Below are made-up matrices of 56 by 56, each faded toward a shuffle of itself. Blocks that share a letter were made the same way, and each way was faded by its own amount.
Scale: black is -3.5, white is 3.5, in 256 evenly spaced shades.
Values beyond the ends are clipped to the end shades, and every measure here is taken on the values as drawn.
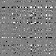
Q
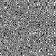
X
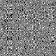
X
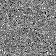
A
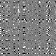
Q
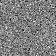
A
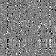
X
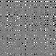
Q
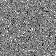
A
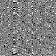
X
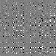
Q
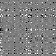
Q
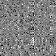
X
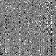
X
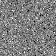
A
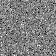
A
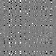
Q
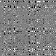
Q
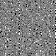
X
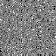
X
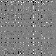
Q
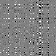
Q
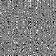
X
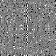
X
